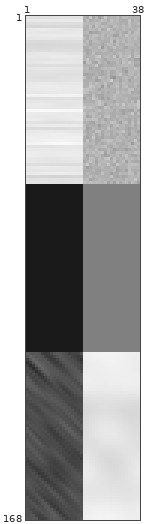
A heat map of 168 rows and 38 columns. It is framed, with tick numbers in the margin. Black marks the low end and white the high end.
It is made of 3 by 2 panels. Panel 1,1: very high, streaked across, faint in contrast. Panel 1,2: high, fine-grained, faint in contrast. Panel 2,1: very low, flat. Panel 2,2: middling, flat. Panel 3,1: low, slanting down to the right, faint in contrast. Panel 3,2: very high, smooth, faint in contrast.
